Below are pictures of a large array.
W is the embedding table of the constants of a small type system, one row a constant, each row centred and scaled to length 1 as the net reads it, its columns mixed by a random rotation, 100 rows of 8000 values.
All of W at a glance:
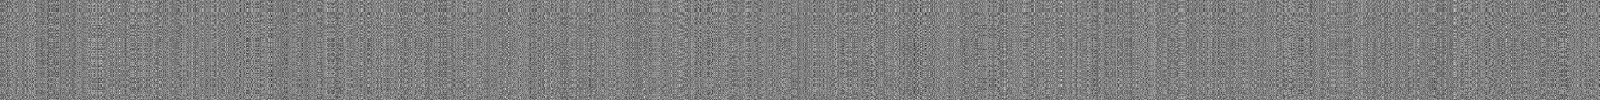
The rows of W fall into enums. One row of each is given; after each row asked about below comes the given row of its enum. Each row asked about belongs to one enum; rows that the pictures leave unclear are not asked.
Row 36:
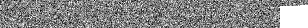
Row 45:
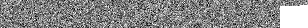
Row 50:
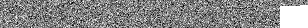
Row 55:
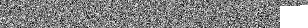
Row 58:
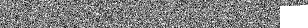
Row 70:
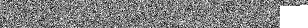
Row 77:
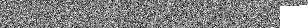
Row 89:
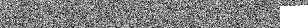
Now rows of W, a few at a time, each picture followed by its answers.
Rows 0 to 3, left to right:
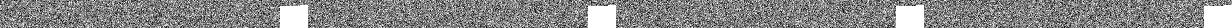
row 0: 36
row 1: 70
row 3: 77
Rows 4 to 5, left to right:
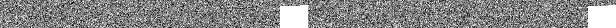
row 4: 50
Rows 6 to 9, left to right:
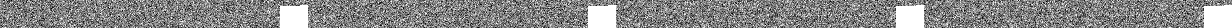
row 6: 70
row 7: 50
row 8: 36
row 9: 36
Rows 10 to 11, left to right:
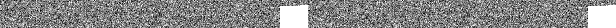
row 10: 36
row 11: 36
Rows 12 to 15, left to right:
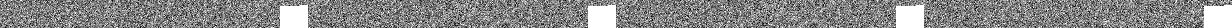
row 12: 77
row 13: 45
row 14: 45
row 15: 70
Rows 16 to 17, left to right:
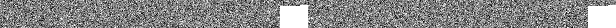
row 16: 70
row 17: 55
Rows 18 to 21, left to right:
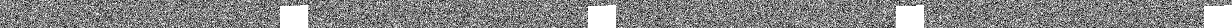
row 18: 58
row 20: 70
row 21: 50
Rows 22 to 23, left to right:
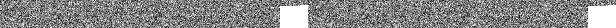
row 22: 36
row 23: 36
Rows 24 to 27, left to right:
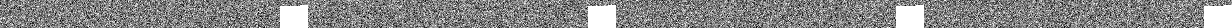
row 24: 55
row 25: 89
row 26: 77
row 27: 77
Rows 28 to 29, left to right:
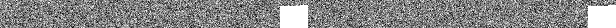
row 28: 89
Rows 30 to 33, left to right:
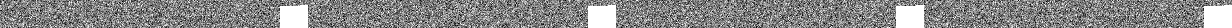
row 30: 36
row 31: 45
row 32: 77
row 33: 36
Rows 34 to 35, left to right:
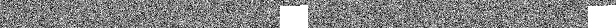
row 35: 89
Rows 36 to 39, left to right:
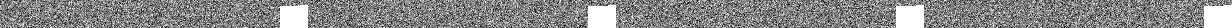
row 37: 70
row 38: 50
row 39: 77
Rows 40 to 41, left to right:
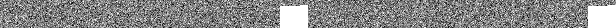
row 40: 50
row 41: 77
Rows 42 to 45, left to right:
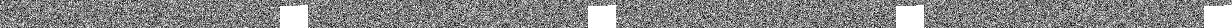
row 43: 45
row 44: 55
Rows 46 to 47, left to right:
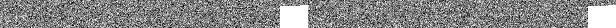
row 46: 50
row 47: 36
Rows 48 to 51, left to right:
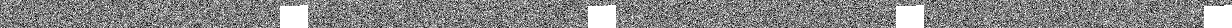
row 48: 45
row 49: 89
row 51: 70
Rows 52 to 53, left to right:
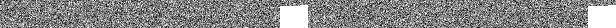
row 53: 50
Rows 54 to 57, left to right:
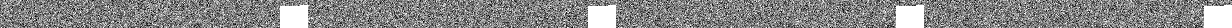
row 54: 45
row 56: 70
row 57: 70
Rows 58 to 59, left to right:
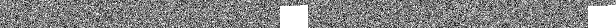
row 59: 45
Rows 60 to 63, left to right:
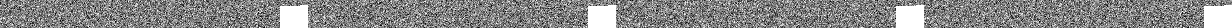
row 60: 55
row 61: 50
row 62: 36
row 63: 55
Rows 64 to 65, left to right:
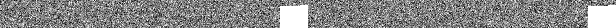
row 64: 36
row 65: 70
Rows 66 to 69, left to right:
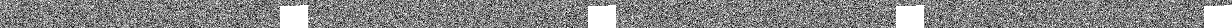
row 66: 89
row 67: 55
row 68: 50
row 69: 58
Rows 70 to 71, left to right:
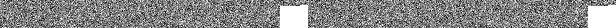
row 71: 70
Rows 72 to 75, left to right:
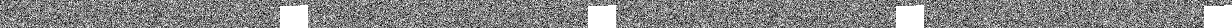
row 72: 36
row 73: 50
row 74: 36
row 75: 70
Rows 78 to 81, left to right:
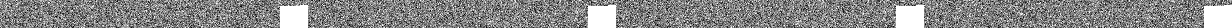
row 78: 89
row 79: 70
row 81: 58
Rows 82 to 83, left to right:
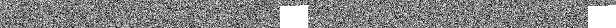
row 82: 89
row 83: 55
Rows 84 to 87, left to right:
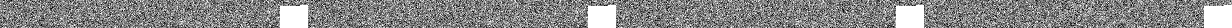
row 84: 70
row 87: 45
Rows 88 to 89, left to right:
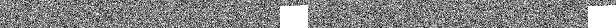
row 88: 58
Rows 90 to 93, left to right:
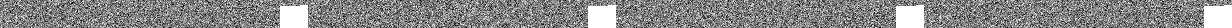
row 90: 50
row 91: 45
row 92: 55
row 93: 50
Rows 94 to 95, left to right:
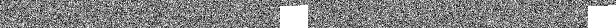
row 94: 36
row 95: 70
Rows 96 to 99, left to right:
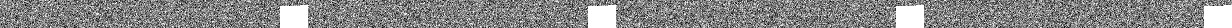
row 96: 58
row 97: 58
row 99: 77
